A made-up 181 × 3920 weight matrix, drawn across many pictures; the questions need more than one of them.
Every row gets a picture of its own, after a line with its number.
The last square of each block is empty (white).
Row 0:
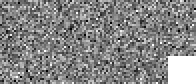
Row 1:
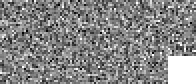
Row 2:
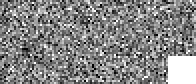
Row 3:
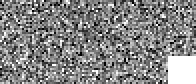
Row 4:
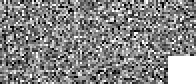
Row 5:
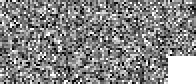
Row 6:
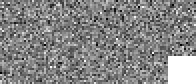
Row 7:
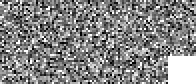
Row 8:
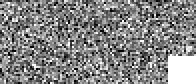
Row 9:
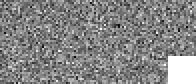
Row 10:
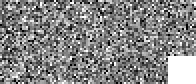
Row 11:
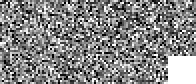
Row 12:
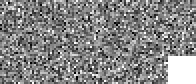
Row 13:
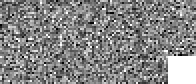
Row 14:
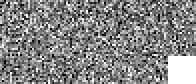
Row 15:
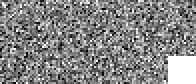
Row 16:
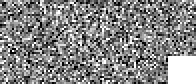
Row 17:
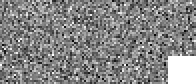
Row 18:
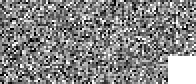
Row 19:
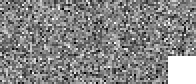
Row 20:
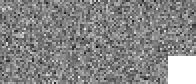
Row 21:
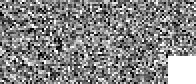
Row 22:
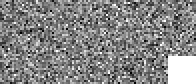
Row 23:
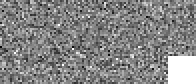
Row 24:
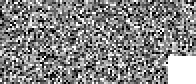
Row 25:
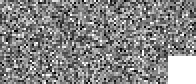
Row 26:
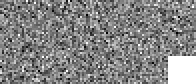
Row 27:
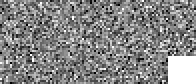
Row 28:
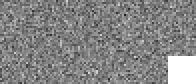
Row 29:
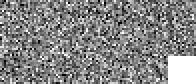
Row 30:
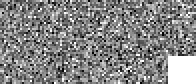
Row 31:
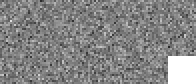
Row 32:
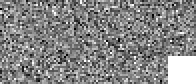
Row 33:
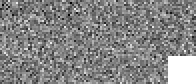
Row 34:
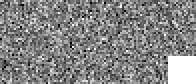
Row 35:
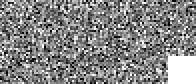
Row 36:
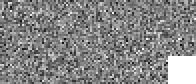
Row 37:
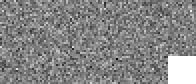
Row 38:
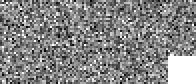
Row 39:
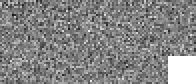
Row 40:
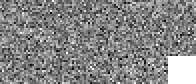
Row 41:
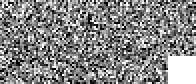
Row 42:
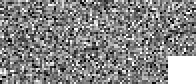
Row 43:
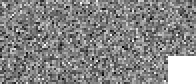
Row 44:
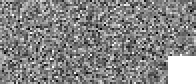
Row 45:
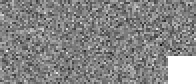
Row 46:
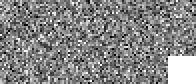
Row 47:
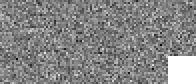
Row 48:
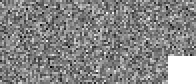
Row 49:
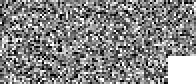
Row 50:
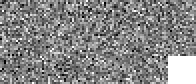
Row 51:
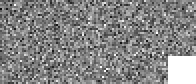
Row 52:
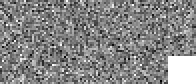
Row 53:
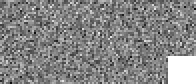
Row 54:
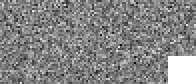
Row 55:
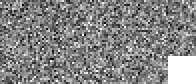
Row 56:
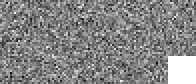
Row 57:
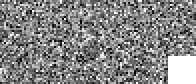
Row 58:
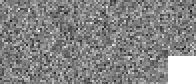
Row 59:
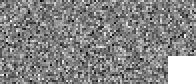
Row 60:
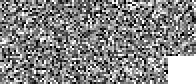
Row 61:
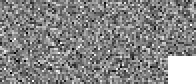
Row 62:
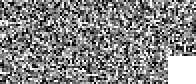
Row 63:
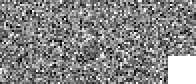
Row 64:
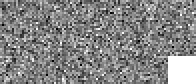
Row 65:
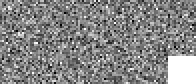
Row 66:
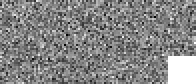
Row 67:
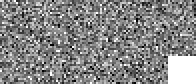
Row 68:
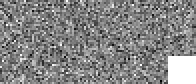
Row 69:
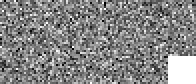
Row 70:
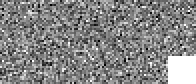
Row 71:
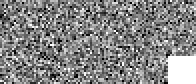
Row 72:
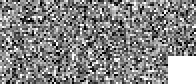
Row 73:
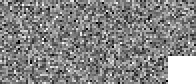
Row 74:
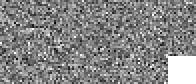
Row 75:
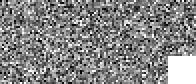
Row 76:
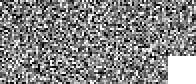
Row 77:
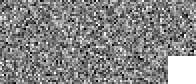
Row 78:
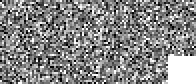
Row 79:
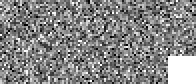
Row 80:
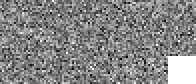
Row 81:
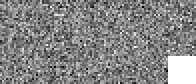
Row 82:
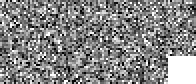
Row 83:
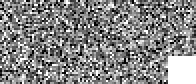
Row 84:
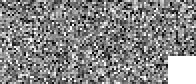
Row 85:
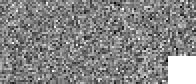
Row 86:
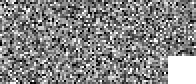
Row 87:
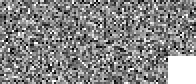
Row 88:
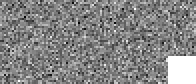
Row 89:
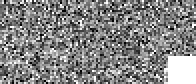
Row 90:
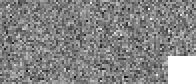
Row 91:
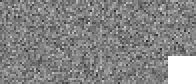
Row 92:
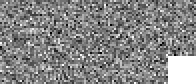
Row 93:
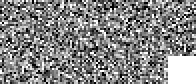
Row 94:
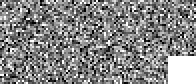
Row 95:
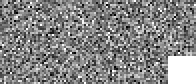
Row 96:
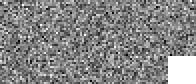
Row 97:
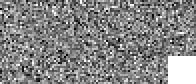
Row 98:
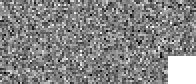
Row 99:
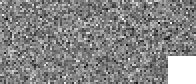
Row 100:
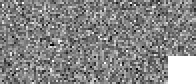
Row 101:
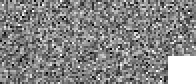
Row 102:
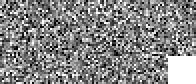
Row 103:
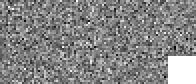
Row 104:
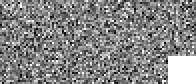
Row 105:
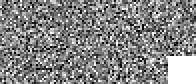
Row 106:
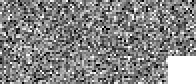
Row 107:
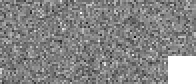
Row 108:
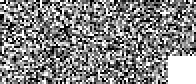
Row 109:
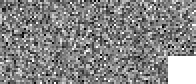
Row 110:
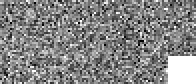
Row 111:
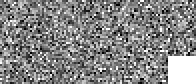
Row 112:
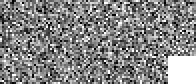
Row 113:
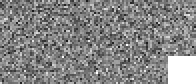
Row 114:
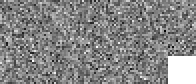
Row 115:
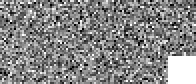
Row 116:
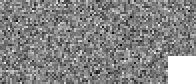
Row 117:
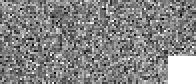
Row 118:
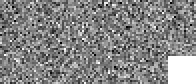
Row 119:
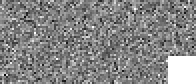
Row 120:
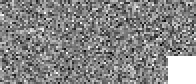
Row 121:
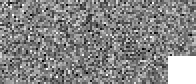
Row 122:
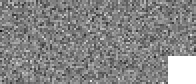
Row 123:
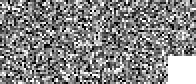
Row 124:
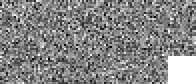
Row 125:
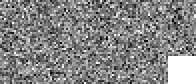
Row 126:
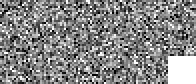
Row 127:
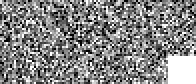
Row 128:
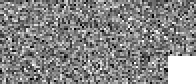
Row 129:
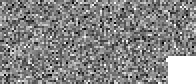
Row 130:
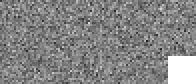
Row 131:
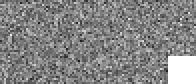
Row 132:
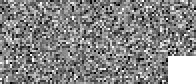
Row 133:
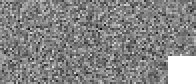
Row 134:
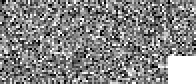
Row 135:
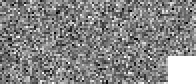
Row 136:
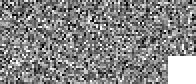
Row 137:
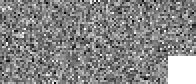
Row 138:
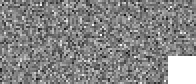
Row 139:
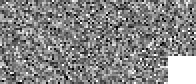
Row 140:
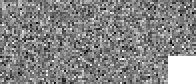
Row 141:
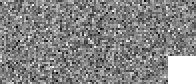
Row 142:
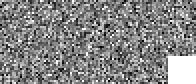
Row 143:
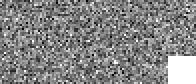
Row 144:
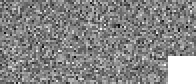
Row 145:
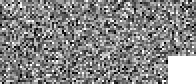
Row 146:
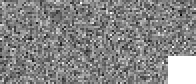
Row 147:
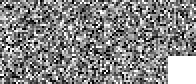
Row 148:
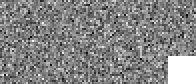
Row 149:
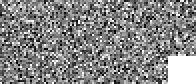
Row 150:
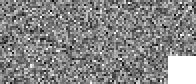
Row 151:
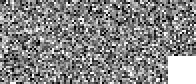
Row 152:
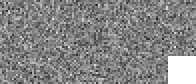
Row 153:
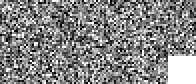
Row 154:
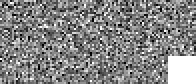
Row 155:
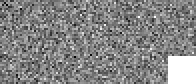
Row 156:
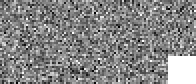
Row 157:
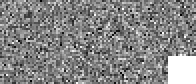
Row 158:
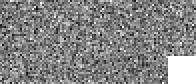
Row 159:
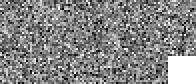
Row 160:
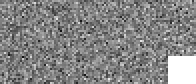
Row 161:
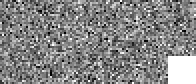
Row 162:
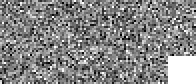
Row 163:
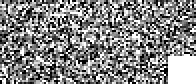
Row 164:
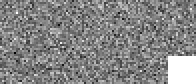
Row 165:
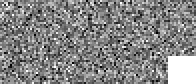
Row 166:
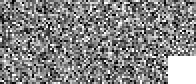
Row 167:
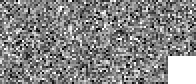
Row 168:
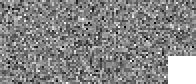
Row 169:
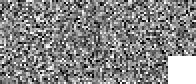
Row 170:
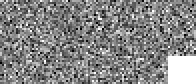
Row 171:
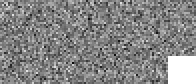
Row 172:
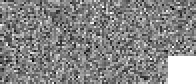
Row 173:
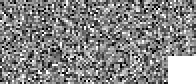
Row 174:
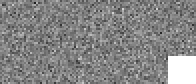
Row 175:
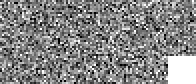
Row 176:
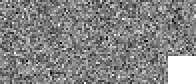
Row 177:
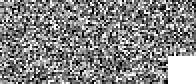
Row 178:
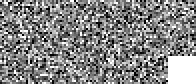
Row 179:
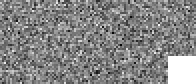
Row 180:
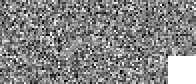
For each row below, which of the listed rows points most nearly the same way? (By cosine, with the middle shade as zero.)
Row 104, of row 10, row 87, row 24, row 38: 87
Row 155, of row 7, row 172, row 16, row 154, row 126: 154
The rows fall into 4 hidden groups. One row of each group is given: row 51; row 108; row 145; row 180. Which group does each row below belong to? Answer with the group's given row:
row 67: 180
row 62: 108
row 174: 145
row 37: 180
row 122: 51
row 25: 145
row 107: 108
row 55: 51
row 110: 108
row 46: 51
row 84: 145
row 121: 51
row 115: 108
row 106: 145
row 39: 51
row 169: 51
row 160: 108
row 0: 145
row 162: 108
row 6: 108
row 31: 145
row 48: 51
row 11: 180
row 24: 180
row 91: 51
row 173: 108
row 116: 108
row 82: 180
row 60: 180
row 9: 51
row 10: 145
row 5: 180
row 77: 145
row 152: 51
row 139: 180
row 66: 51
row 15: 145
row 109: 145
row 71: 180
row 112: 180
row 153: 145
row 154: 51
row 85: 145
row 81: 108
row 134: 180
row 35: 51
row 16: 145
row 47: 180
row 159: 51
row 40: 180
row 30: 145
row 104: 145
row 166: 180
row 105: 180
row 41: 51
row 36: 51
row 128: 108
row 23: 180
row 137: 145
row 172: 145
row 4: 108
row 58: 145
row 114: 145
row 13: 145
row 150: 180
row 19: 51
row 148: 145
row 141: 51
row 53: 145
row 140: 145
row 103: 51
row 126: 51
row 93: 108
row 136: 51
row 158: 145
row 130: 51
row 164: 180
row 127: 145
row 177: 51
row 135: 145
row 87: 145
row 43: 145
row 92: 180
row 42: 108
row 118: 180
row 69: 180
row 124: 51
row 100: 180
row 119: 145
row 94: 145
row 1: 108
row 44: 51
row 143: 108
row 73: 51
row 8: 108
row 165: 51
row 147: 145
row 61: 180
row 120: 180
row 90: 145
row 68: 108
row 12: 51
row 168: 51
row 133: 51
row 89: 108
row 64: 145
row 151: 180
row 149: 145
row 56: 180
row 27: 145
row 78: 51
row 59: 145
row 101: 108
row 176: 180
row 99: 108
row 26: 108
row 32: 108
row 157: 145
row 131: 108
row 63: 108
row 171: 51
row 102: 180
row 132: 145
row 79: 51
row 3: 108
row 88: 145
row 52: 108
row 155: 51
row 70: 108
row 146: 145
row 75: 108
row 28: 108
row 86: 180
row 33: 51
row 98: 108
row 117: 145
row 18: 145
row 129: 145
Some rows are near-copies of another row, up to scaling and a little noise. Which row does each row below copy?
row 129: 88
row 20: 137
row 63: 57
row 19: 159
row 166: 112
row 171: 165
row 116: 179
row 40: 80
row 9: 144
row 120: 45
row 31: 59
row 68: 52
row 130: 91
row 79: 46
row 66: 124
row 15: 43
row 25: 153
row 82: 5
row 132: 27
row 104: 145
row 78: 48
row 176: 125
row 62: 1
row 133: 44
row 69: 37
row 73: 178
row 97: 32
